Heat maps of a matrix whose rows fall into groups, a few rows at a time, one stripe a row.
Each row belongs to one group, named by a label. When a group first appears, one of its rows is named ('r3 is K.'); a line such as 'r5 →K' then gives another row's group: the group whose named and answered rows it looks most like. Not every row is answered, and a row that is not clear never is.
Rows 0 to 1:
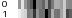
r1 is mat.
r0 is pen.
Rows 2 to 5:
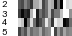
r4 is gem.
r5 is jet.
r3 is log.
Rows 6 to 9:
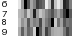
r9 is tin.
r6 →gem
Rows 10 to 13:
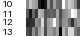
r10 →pen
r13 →log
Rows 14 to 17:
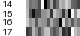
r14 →tin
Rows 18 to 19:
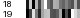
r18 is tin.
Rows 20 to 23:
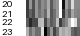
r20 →jet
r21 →jet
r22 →log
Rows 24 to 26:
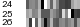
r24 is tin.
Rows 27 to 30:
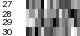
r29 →mat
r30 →log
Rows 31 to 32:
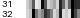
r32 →gem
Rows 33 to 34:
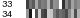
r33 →jet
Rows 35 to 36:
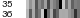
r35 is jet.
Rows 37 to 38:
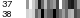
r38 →mat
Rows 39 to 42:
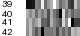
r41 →gem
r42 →pen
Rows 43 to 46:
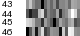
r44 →log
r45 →mat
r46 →log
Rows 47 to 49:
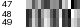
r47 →gem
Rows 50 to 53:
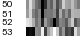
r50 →pen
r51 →pen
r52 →mat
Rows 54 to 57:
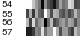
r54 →mat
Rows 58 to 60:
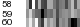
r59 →pen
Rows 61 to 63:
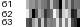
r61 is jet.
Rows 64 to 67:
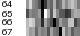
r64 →pen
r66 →mat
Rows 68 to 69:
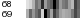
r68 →mat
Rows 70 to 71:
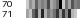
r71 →pen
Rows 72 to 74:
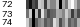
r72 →log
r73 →tin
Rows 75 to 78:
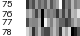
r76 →pen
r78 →gem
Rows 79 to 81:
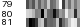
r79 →jet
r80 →mat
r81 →log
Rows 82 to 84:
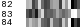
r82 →gem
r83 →log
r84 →gem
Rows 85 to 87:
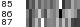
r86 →log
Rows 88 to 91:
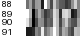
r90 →gem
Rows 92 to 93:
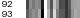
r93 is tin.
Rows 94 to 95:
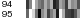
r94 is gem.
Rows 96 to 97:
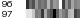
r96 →jet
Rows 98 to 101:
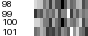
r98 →mat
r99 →jet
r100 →mat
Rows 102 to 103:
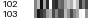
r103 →log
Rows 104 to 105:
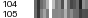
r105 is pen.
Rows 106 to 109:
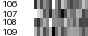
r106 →tin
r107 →mat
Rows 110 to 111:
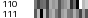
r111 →tin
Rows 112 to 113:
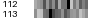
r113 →pen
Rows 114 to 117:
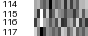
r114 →pen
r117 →gem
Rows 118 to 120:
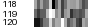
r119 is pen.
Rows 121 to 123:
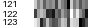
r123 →gem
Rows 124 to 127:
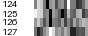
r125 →mat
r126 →pen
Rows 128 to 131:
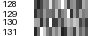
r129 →jet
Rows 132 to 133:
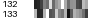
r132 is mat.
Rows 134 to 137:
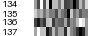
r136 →log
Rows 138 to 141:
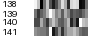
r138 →gem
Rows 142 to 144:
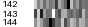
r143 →tin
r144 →pen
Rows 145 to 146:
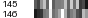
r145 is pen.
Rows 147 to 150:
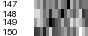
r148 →mat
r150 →log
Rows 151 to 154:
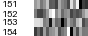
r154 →jet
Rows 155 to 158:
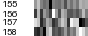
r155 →pen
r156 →tin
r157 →gem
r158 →log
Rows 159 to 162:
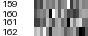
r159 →jet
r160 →tin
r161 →log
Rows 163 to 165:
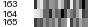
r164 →mat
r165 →jet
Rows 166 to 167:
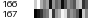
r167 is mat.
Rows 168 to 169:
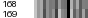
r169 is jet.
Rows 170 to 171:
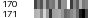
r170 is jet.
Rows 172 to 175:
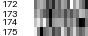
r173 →pen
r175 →gem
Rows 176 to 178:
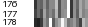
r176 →jet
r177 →jet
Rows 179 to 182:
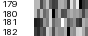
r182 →log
